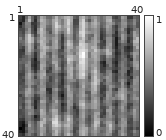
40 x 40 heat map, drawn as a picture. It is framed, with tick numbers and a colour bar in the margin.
Slope: none. Ninth with the highest average: top middle. Grain: streaks running down. Stripes: upright, repeating 9 times.
